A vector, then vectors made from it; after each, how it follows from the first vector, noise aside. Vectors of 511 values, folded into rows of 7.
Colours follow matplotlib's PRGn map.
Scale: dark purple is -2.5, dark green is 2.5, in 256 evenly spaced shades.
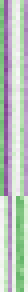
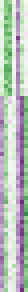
reversed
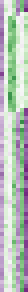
wrapped around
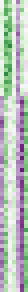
reversed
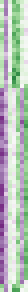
wrapped around
